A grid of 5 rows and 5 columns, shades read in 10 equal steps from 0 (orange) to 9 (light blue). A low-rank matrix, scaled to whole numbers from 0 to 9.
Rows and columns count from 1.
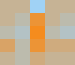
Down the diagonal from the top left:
5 6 0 4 5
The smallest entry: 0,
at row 3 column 3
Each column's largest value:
6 7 9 6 7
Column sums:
24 30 15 25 27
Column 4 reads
5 5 6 4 5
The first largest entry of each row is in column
3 2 2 2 2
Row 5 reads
5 6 4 5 5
